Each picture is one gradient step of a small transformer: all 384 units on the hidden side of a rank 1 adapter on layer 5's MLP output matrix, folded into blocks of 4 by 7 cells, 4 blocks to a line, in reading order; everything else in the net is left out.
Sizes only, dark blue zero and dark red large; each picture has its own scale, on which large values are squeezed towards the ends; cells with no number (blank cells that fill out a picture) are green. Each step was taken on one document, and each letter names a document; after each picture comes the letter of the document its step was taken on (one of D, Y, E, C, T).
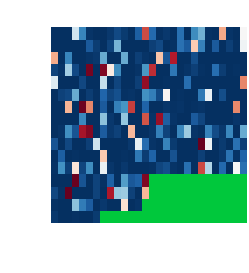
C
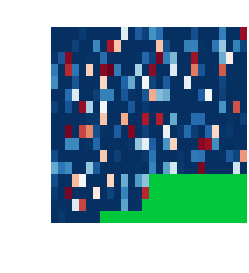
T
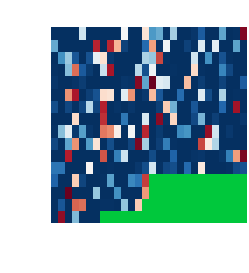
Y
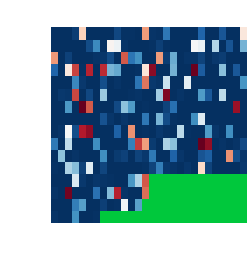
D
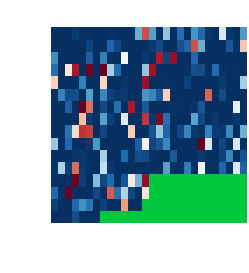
C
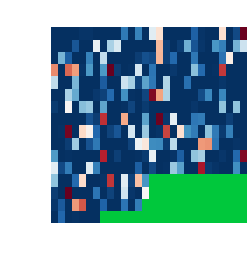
T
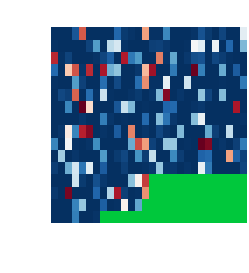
D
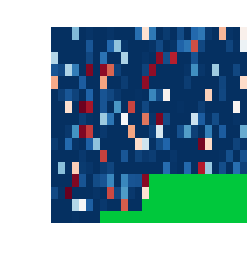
C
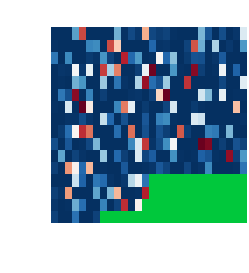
D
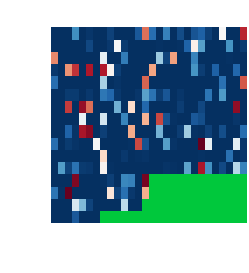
C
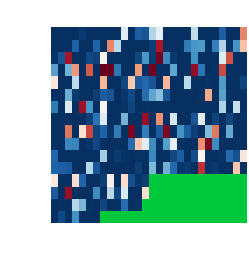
T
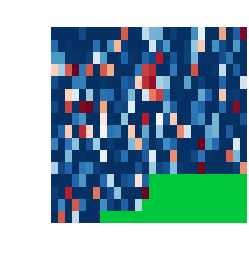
Y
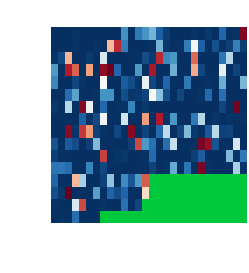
T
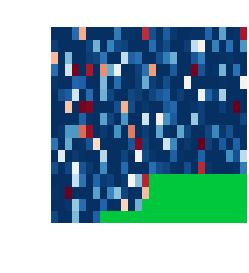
D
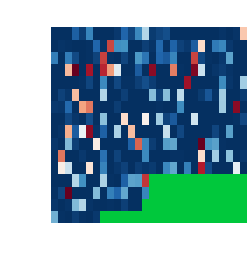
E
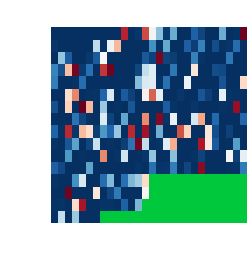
Y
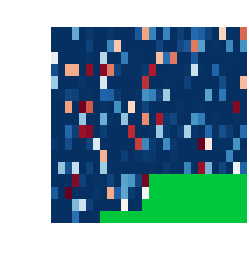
C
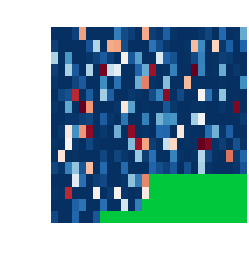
D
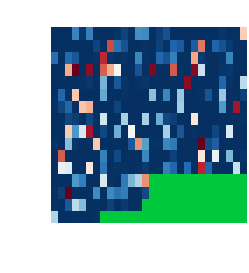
E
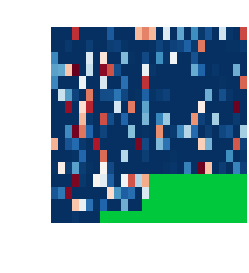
C
